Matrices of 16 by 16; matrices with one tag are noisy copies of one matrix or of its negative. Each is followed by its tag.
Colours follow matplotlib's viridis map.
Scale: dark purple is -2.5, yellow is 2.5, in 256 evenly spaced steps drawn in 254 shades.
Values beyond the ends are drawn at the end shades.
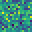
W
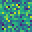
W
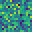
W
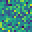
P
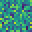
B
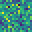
W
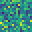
W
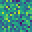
W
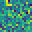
P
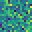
P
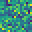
P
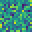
B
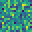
B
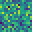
W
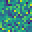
P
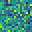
P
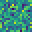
B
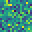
P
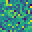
P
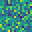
P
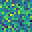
W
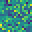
P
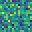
W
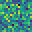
W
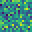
W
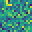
P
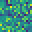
P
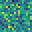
W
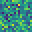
W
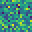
W
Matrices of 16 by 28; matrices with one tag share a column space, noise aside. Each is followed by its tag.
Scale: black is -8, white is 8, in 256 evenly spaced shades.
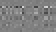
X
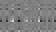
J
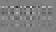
X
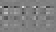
X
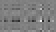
J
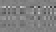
X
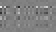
X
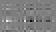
J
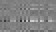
J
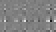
J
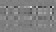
X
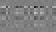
X
